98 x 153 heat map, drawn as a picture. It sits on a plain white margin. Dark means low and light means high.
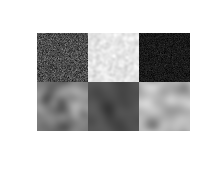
The table splits into 2 rows of 3 panels. Panel 1,1: low, fine-grained. Panel 1,2: very high, blotchy, faint in contrast. Panel 1,3: very low, fine-grained, faint in contrast. Panel 2,1: middling, smooth. Panel 2,2: low, smooth, faint in contrast. Panel 2,3: high, smooth.
